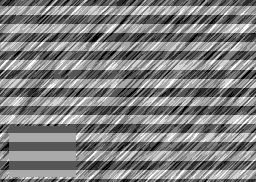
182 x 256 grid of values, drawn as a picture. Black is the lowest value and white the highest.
Calmest part: bottom left. Slope: none. Stripes: horizontal, repeating 10 times. Odd patch: calmer, in the bottom left.
